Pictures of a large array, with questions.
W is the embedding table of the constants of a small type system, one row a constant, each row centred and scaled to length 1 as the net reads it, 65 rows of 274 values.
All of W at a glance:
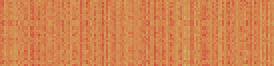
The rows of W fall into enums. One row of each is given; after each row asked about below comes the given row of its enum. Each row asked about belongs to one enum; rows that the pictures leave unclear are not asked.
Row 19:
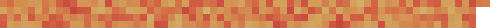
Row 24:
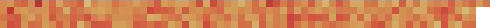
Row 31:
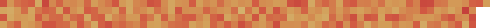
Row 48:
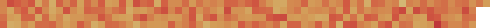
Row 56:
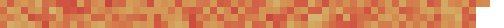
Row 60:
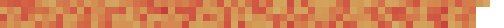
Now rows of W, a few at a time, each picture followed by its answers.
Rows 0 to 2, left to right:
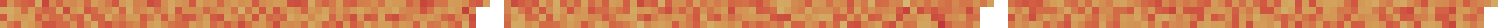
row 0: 31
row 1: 48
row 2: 60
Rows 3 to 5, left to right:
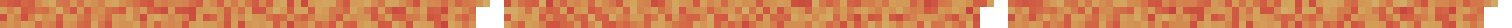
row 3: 60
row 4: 31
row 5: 60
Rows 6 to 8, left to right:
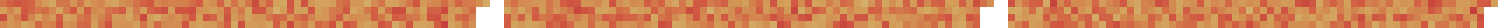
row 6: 60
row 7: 19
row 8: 31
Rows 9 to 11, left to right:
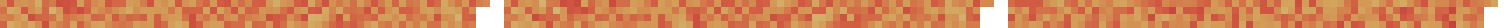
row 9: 56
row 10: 56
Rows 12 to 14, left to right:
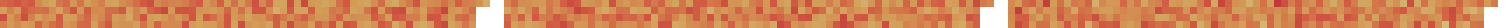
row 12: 60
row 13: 19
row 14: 24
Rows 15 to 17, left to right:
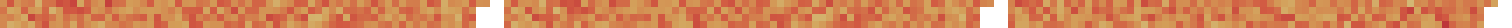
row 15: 56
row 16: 56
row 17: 48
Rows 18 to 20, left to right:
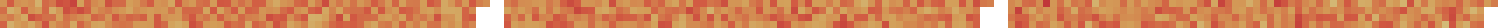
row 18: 56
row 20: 24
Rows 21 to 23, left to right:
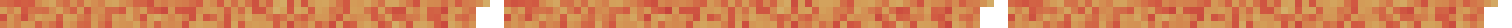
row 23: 60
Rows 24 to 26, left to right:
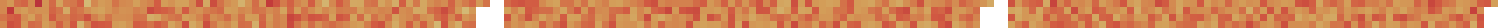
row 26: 31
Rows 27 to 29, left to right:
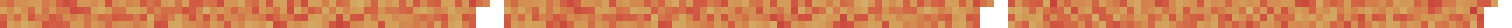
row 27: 19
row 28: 19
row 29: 31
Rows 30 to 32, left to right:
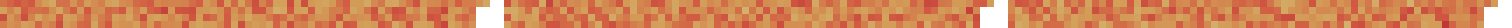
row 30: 60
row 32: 48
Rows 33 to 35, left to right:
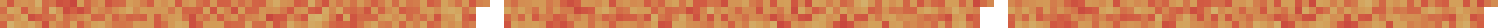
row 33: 56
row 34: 19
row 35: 19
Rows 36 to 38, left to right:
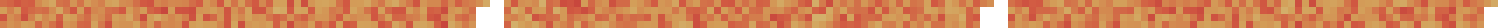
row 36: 60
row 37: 56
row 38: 60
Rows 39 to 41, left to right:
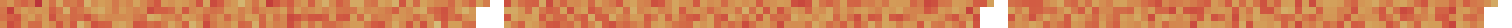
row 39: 24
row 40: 31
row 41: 60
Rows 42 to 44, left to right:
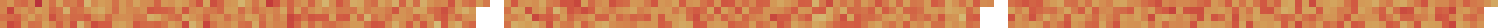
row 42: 24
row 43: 56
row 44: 60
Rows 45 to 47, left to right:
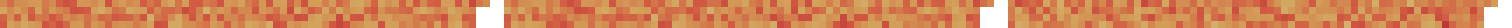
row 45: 19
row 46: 19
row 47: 48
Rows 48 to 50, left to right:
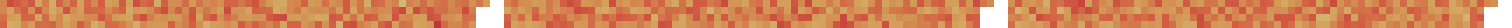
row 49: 19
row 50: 56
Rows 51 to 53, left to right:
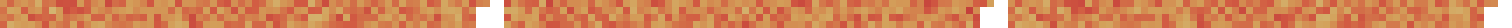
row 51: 56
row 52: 31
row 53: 56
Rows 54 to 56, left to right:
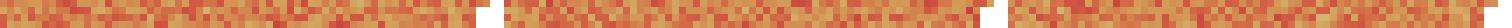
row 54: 19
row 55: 31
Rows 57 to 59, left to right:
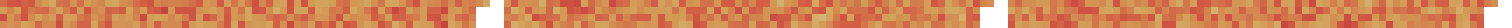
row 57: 60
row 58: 56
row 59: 19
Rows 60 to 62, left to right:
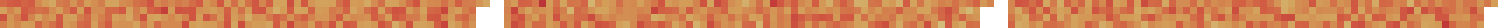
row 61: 24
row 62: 48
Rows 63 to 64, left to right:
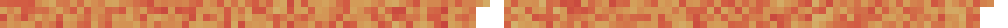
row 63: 60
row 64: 56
